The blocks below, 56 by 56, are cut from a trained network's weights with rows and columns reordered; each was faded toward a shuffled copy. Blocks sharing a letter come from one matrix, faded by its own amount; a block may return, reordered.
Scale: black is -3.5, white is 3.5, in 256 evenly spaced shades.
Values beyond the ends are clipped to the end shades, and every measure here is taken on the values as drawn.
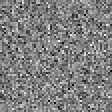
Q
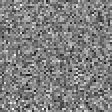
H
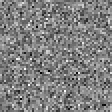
Q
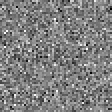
Q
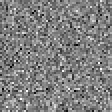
H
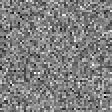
Q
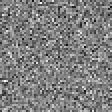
H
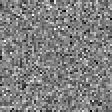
H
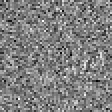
Q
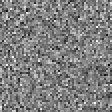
H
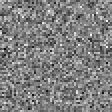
H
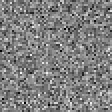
Q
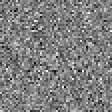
H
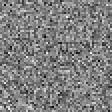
H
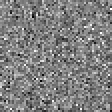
Q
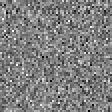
H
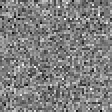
H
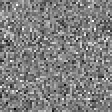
Q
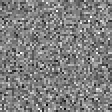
Q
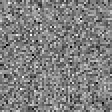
Q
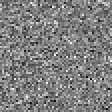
Q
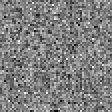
Q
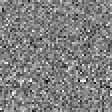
Q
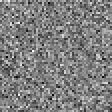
H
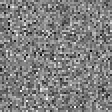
Q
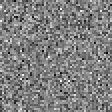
H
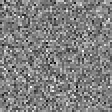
H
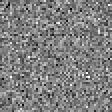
H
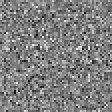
H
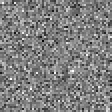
Q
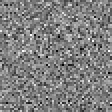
H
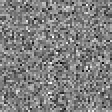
Q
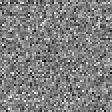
Q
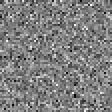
H
